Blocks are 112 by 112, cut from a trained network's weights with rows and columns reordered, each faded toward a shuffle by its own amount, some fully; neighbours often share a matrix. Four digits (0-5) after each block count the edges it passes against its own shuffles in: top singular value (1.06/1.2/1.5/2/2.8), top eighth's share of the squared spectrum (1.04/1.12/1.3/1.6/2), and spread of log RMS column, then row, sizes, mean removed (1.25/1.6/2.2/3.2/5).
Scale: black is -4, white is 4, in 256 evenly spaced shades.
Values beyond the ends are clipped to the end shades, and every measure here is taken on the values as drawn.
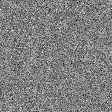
0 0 0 0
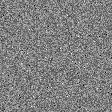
0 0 0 0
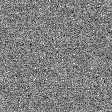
1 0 0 0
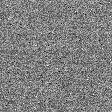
1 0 0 0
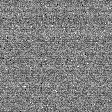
3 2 0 0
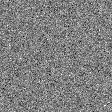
0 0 0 0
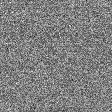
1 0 0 0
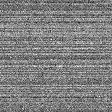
5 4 1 3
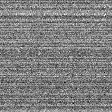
5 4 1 2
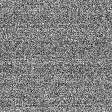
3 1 0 0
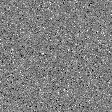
0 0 0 0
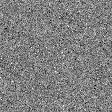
0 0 0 0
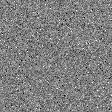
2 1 0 0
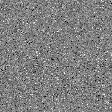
3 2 1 1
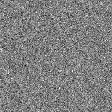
3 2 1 1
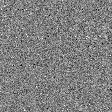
1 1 0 1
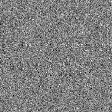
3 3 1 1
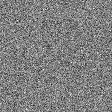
1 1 0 0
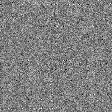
2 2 1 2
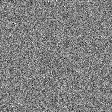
2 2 0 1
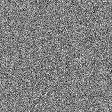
2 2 0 1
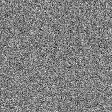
2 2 0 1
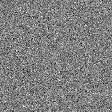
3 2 0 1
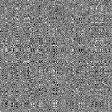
5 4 3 3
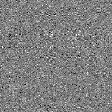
4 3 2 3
